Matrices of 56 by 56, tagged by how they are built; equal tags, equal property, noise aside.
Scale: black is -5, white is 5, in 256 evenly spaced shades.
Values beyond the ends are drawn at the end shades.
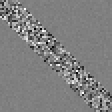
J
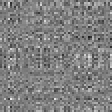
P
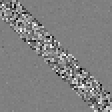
J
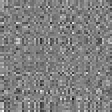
P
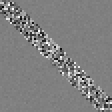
J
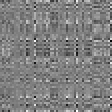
P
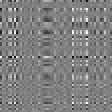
P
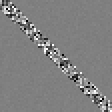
J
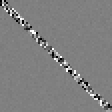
J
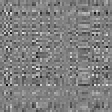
P
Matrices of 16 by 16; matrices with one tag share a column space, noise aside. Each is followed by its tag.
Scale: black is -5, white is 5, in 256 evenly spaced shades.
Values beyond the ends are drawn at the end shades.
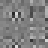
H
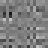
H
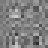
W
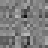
W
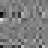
H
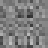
W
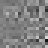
H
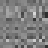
H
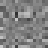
H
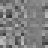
W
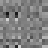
H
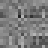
W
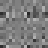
H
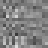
W
